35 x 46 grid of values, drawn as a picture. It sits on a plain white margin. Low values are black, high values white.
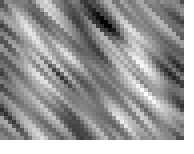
Ninth with the lowest average: top middle. Slope: none. Grain: diagonal, down to the right. Stripes: upright, repeating 2 times.
